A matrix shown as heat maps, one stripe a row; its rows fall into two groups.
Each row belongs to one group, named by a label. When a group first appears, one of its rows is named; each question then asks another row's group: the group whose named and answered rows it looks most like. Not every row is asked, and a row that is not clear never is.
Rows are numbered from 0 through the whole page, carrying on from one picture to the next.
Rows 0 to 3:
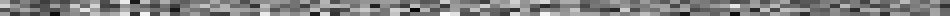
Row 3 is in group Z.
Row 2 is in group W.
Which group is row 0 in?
Z
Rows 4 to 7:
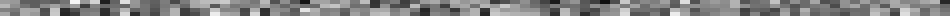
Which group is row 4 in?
W
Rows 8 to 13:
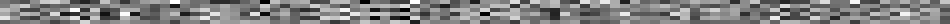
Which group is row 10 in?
W
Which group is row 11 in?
Z
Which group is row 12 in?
W
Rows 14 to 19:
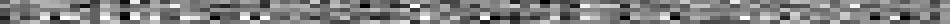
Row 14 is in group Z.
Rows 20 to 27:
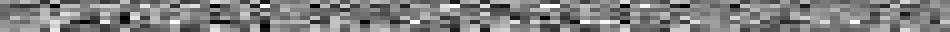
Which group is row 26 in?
Z
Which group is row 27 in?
Z
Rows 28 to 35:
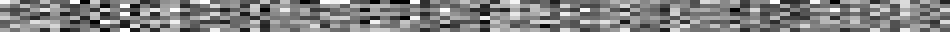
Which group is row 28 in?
W
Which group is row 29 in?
Z
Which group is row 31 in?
Z
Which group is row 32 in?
W
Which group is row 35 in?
Z
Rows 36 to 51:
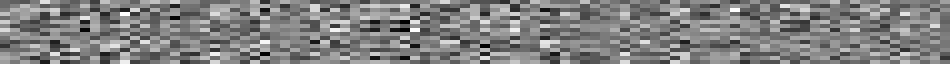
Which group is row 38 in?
Z
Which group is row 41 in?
W
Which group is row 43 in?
W
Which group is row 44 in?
Z
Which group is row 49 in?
Z
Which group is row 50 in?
W
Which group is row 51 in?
Z
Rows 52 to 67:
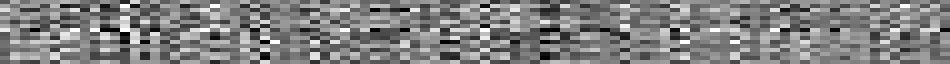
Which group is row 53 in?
Z
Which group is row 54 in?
W
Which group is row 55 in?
Z
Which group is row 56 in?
Z
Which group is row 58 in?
Z
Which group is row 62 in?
Z
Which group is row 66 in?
Z
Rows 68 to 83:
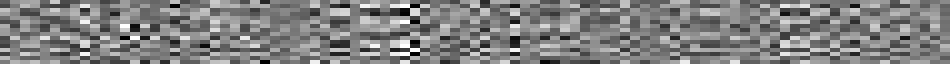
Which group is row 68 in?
Z
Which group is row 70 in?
W
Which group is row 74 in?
Z
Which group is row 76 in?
W
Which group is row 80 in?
W
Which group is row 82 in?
W
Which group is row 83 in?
Z
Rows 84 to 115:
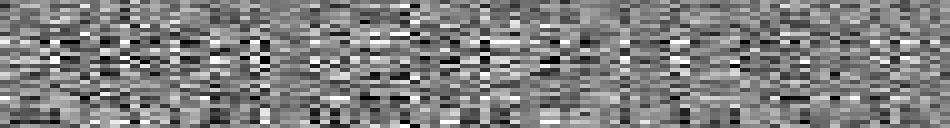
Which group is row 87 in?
W
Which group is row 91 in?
Z
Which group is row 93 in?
W
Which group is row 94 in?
Z
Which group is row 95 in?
Z
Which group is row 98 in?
Z
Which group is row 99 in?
Z
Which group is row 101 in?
Z
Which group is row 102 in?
W
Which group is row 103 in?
W
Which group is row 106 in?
Z
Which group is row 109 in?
W
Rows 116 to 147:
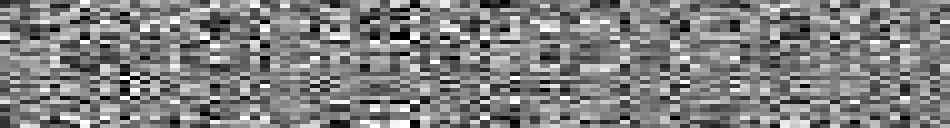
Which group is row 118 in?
W
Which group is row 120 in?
W
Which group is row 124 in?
W
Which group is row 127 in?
Z
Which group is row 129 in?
W
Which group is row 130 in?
Z
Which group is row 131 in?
Z
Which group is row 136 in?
Z
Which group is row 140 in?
Z
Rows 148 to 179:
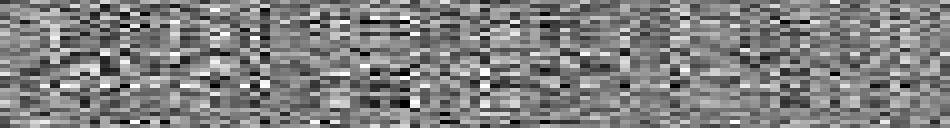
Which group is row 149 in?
W
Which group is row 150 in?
Z
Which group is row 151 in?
Z
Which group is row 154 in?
Z
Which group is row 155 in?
Z
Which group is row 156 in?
W
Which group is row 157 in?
Z
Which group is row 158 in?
Z
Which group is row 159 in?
Z
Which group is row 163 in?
Z
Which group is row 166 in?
W
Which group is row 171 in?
Z
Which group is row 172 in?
W
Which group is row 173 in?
W
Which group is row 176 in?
W
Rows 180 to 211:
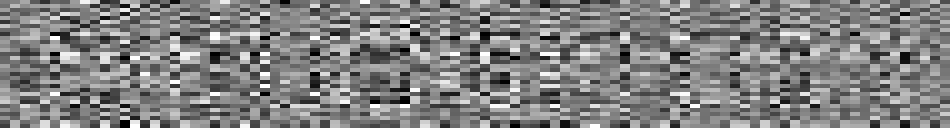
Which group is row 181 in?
Z
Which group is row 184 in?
Z
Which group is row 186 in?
W
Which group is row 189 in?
Z
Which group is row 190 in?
Z
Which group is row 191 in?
W
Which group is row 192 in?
W
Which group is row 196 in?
Z
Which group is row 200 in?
W
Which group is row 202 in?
W
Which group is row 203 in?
Z
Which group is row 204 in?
W
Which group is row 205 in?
W
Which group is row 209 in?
Z
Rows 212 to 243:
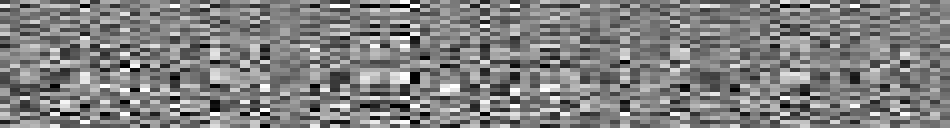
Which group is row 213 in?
W
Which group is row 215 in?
Z
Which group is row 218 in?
W
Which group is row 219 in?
Z
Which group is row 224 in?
Z
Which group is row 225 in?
Z
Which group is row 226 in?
Z
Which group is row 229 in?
Z
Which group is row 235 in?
W
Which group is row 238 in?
W
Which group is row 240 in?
Z
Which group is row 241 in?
W
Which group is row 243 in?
Z
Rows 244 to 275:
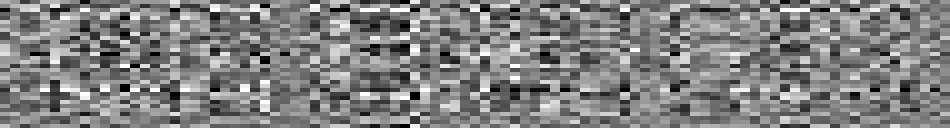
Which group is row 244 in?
W
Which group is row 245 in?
Z
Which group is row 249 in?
W
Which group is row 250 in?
W
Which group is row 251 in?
W
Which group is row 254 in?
Z
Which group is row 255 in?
W
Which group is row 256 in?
W
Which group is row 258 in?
Z
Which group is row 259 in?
Z
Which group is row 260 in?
Z
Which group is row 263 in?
W
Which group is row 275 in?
W
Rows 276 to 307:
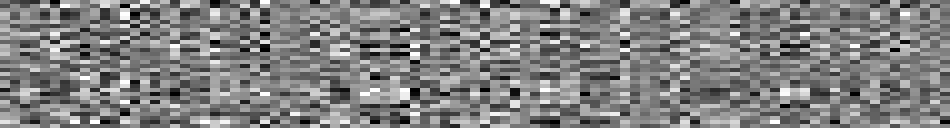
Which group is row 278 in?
Z
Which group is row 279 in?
Z
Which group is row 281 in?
Z
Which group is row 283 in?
W
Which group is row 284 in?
Z
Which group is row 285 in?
Z
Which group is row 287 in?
W
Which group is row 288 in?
Z
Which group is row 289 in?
W
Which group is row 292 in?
Z
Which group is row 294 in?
W
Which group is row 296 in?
Z
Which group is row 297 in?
Z
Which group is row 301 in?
Z
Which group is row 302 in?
W
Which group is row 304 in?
W
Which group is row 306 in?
W
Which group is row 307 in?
Z
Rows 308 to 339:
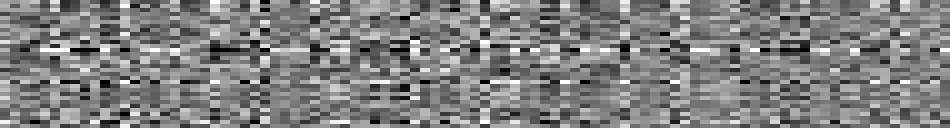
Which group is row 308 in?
Z
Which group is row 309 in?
Z
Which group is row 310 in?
Z
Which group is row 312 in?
W
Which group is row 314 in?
W
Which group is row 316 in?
Z
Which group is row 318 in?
W
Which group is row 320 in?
W
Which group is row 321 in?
W
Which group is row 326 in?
W
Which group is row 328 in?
Z
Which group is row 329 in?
W
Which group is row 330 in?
W
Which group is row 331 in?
Z
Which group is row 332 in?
W
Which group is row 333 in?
Z
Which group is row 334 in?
Z
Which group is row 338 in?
W
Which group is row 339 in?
Z
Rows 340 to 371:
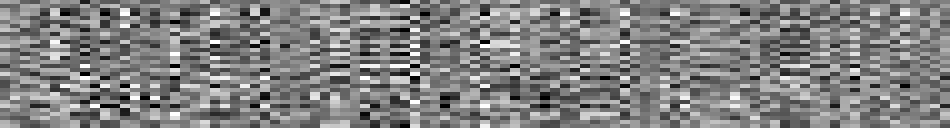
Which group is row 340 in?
W
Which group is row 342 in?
Z
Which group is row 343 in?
Z
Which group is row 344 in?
W
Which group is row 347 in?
W
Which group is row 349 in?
W
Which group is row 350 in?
Z
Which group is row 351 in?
W
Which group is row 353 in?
W
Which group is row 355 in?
W
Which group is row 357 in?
W
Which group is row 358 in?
W
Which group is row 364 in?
Z
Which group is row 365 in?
W
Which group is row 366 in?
W
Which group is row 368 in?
W
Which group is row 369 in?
W
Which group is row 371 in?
W
